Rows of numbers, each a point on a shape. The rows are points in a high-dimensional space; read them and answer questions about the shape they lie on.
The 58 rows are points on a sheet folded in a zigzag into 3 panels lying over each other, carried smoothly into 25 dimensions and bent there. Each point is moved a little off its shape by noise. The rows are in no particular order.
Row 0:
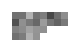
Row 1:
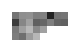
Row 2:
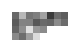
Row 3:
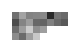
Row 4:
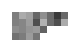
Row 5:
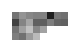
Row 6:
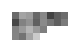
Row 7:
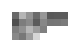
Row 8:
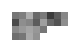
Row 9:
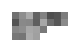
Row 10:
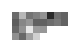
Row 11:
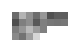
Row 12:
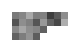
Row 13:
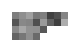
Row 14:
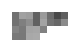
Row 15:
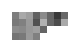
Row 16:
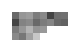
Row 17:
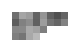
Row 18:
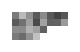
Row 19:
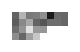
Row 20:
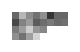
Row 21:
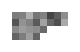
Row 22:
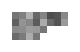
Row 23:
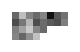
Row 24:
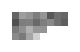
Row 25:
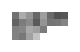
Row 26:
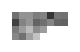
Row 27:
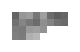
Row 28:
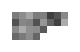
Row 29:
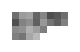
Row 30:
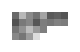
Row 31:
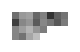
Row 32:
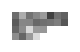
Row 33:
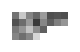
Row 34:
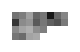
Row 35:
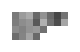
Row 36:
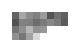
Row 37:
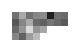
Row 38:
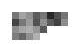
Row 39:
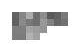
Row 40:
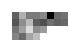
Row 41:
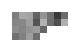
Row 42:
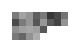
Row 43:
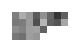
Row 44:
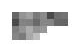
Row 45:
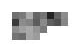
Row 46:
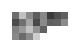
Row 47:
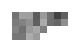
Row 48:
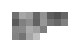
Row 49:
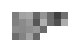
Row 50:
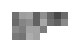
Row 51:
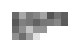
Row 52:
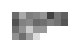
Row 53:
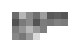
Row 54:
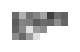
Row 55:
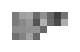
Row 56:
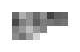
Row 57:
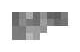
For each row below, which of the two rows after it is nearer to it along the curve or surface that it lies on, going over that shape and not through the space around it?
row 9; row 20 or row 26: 20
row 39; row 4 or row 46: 4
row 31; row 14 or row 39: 14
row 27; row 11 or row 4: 11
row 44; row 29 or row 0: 0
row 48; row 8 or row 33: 8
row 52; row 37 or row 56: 37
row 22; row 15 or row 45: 45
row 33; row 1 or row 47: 47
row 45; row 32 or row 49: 49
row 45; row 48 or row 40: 48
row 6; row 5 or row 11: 11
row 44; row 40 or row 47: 40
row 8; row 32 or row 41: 41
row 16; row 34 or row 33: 34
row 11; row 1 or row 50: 50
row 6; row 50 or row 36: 50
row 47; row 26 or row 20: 20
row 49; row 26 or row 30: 30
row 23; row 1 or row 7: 7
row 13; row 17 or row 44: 17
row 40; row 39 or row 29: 29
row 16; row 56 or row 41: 56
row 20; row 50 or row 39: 50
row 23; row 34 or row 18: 18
